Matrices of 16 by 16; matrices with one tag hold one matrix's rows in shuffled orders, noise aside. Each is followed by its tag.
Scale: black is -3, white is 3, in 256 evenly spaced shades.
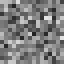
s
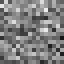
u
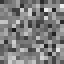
s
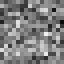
u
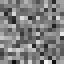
s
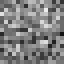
u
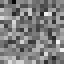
s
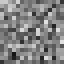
s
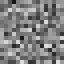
s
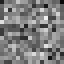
u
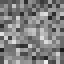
u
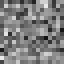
u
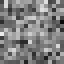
u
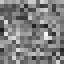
u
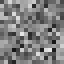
s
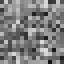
u
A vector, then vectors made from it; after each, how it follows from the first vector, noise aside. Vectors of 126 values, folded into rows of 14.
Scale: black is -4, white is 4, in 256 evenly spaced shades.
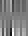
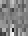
sign-scrambled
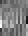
wrapped around
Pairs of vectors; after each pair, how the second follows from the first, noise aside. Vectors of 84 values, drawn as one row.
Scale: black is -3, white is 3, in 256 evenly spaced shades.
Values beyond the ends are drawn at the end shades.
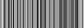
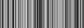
sign-scrambled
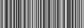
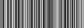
sign-scrambled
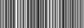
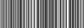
reversed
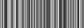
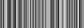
negated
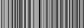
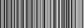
reversed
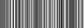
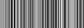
negated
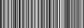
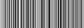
sign-scrambled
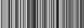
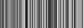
reversed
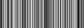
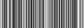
negated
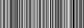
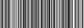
negated
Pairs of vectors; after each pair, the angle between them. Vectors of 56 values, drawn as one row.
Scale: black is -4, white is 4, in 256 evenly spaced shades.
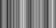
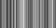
nearly parallel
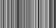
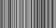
partly opposed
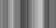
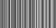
orthogonal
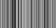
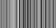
partly opposed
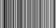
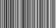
partly aligned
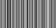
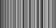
orthogonal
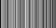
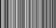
nearly parallel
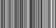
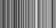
orthogonal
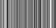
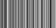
nearly opposite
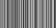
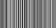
partly opposed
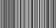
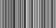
partly aligned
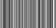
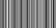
partly opposed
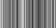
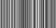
partly opposed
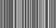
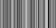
partly opposed
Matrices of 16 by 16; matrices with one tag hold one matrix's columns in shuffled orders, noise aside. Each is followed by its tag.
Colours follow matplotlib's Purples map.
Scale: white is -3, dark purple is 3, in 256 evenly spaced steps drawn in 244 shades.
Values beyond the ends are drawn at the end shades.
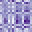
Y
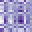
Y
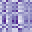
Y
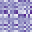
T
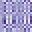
Y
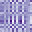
Y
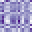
Y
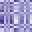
Y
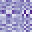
T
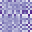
T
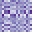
T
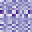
T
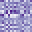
T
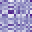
T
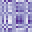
Y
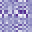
T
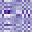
T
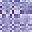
T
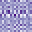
T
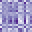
Y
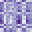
Y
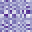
T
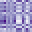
Y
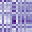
Y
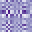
T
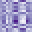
Y
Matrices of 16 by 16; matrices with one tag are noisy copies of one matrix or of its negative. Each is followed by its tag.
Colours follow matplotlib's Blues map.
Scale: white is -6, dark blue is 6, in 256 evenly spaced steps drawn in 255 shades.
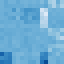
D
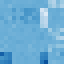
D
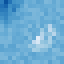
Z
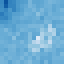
Z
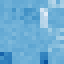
D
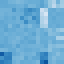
D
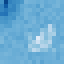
Z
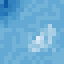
Z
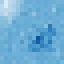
Z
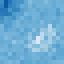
Z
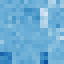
D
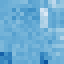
D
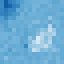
Z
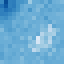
Z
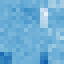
D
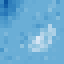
Z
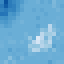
Z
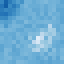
Z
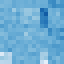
D
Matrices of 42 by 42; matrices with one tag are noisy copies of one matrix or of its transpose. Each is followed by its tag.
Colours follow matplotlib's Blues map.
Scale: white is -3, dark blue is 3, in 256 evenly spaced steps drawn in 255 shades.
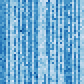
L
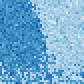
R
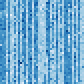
L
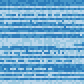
L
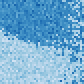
R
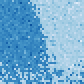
R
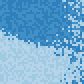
R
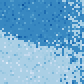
R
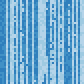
L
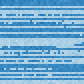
L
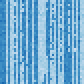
L
